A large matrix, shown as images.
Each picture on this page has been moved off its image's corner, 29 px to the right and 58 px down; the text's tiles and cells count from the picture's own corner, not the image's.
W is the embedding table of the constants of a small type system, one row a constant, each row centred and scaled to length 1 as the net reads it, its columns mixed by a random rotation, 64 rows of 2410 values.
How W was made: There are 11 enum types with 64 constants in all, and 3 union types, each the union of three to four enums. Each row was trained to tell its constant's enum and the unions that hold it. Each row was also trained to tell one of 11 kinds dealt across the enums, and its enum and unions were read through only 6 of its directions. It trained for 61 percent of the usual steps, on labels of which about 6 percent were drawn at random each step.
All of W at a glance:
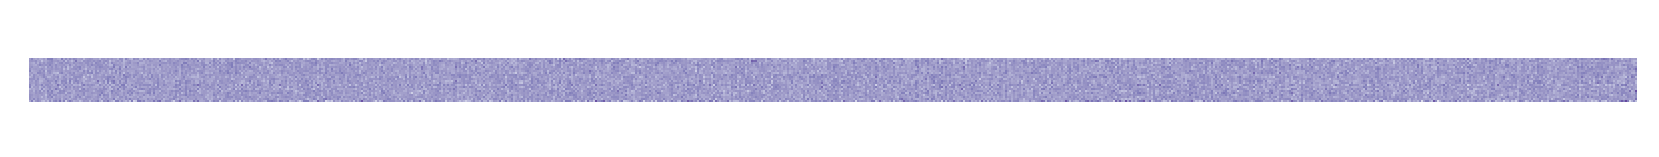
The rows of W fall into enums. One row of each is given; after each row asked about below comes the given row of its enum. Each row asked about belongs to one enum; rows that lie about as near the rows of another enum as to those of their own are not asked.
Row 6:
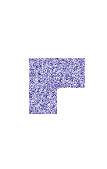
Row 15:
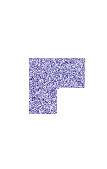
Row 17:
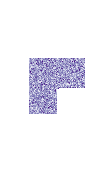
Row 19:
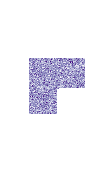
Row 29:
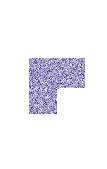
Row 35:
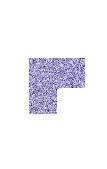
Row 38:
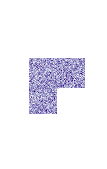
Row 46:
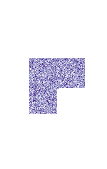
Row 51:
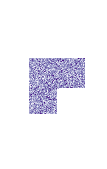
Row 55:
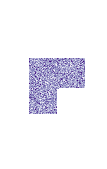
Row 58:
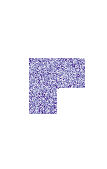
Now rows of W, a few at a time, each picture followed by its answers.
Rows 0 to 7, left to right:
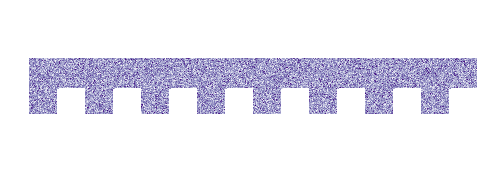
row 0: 29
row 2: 19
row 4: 46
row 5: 51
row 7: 19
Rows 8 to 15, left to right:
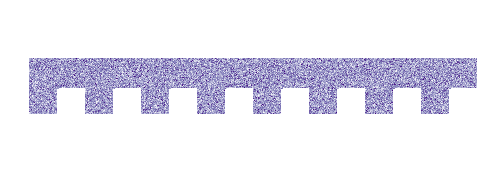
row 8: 38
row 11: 6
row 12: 15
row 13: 55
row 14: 6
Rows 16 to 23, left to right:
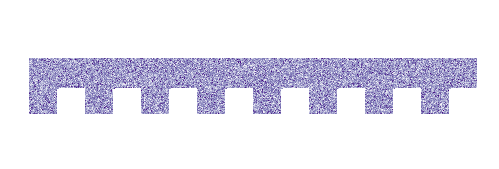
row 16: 6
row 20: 15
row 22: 19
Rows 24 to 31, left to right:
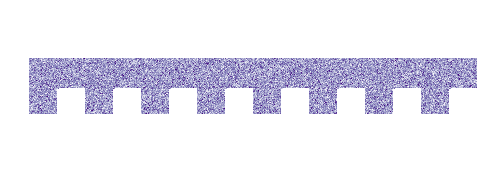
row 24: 17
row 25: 29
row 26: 38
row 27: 38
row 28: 38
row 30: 17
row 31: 29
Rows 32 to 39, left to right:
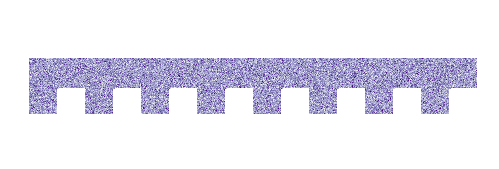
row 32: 35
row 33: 55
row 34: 29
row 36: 29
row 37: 35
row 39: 17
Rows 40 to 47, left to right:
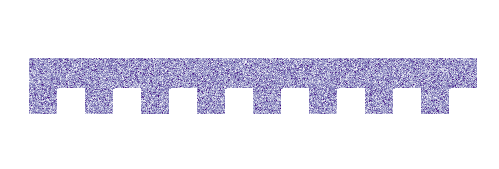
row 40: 46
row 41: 46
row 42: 19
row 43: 15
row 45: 46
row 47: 38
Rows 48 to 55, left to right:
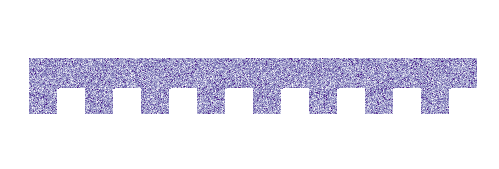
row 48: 19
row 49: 17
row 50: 55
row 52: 46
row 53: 19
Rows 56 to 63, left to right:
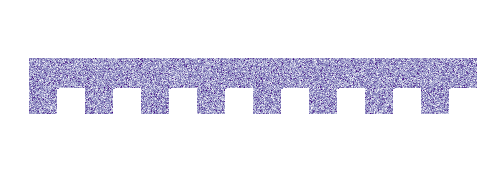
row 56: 15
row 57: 55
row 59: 35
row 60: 29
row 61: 17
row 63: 46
